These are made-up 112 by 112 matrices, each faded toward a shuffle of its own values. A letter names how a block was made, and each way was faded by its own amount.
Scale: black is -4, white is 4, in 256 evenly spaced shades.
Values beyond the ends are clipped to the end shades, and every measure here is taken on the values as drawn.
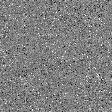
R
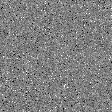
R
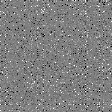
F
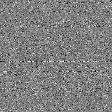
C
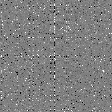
F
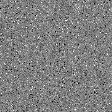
R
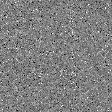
R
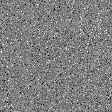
R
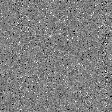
R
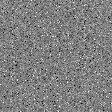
R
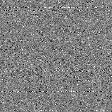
C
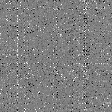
F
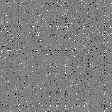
F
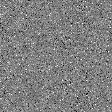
R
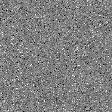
R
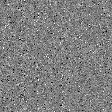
R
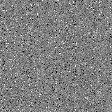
R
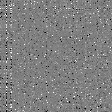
F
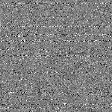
C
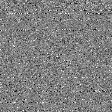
C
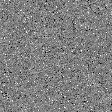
R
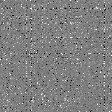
F
